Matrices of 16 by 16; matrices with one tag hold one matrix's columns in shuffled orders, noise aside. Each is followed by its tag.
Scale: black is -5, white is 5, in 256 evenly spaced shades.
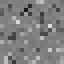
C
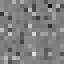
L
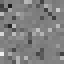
L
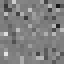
L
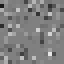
L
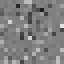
C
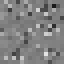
L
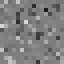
C
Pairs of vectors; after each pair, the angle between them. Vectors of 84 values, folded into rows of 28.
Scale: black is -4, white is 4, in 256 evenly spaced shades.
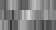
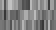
partly aligned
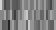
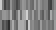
nearly parallel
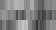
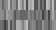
partly aligned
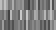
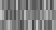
orthogonal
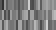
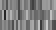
partly aligned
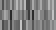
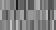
partly opposed
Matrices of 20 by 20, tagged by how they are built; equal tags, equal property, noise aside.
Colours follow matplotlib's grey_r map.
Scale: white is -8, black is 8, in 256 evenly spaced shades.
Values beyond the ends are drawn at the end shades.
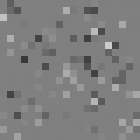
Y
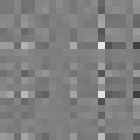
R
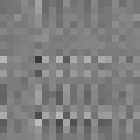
R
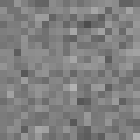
R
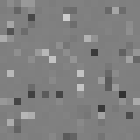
Y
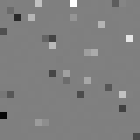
Y
